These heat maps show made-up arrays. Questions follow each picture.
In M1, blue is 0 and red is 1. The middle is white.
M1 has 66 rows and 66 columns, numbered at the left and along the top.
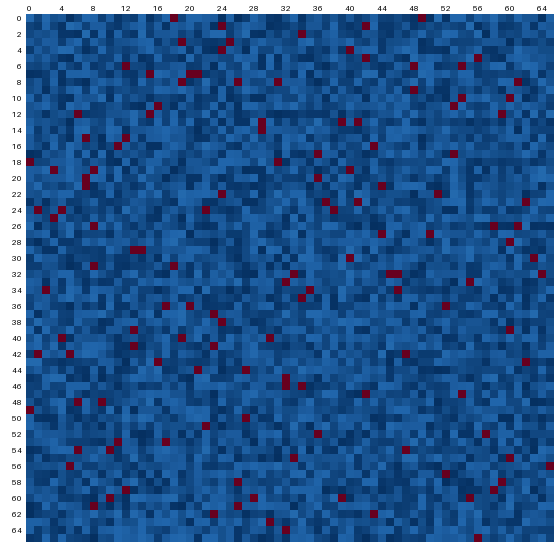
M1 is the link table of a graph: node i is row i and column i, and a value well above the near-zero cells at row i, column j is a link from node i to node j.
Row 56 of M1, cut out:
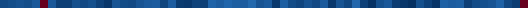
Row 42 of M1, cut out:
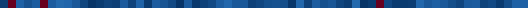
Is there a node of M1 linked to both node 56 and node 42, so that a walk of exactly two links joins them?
yes
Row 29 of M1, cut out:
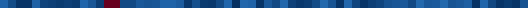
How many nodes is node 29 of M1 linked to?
2
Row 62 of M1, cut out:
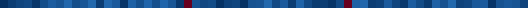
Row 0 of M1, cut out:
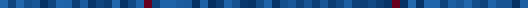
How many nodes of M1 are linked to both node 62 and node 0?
0
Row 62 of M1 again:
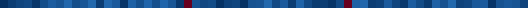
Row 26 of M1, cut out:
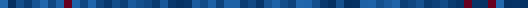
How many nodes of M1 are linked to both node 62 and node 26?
0
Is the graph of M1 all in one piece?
yes
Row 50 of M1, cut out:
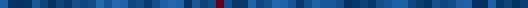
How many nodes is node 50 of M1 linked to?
1
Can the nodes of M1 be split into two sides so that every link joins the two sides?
no
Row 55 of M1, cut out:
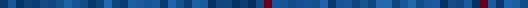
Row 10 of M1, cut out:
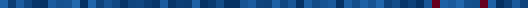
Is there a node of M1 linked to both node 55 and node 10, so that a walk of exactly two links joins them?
yes
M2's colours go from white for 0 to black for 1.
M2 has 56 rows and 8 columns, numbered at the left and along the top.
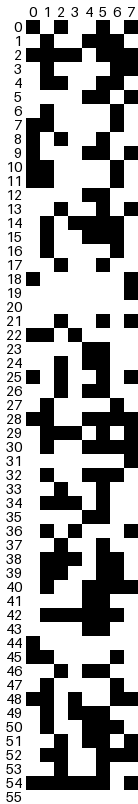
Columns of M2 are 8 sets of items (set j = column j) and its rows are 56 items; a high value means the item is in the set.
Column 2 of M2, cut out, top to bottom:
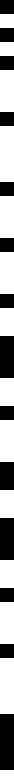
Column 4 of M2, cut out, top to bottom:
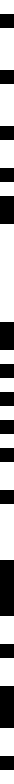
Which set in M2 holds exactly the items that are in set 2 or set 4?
5
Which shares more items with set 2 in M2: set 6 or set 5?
set 5
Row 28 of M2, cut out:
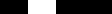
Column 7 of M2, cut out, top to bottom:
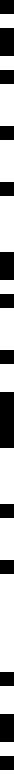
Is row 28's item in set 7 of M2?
yes
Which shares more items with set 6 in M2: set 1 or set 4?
set 1
